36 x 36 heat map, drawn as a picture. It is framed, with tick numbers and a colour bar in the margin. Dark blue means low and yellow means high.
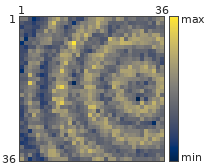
Seam: vertical, 20% of the way across, the right part higher. Rings: centred on the middle right. Histogram: bell-shaped. Odd rows or columns: none.
